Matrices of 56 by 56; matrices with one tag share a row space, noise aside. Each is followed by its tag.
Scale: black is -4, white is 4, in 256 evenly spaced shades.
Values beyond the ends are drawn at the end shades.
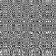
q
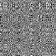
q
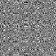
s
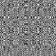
s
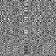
s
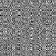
q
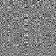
s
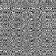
q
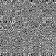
q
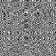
s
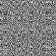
q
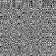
q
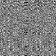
s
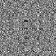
s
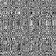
q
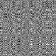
q
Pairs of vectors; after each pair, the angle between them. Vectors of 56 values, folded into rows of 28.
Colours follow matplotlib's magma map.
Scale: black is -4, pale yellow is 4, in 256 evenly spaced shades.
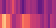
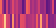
partly aligned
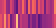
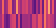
partly opposed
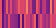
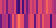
partly opposed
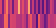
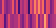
nearly opposite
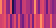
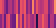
orthogonal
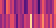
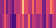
partly opposed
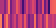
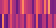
nearly opposite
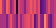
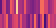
nearly opposite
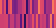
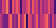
partly opposed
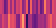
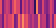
orthogonal
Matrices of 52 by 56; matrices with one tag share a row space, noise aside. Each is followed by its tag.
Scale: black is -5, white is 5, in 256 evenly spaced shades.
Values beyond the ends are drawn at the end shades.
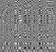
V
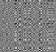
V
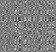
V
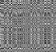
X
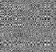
X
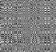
X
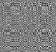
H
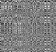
X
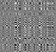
V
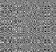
X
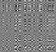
V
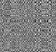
H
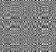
H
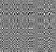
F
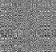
X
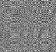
H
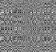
X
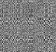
F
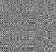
F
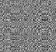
H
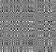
F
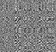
V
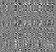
V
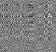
F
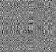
F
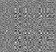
V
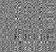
V
